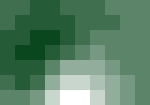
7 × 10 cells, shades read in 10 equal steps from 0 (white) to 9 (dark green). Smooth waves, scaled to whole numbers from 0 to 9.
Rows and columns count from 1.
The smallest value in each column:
6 6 5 2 0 0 2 4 5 6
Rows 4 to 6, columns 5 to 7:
7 6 5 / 4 4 4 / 2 2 3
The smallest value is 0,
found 2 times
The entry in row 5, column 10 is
6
